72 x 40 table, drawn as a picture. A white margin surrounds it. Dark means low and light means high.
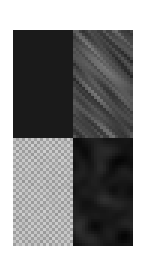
The table splits into 2 rows of 2 panels. Panel 1,1: very low, flat. Panel 1,2: low, slanting down to the right. Panel 2,1: high, checkered. Panel 2,2: very low, blotchy, faint in contrast.
